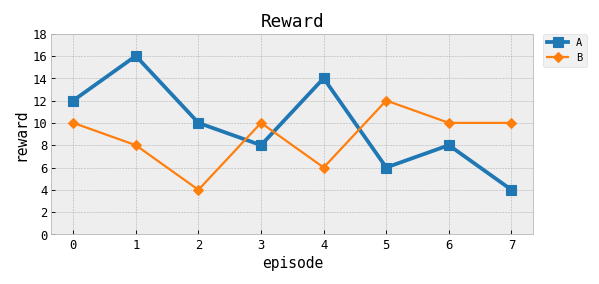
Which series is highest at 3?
B
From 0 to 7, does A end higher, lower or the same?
lower
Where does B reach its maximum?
5
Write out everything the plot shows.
Title: Reward
x-axis: episode, ticks 0 1 2 3 4 5 6 7
y-axis: reward, ticks 0 2 4 6 8 10 12 14 16 18
Legend: A, B
Values:
A: 12 16 10 8 14 6 8 4
B: 10 8 4 10 6 12 10 10
